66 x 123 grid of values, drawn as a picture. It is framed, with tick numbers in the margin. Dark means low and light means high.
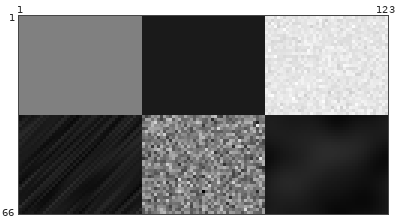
It is made of 2 by 3 panels. Panel 1,1: middling, flat. Panel 1,2: very low, flat. Panel 1,3: very high, fine-grained, faint in contrast. Panel 2,1: very low, slanting up to the right, faint in contrast. Panel 2,2: middling, fine-grained, strong in contrast. Panel 2,3: very low, smooth, faint in contrast.
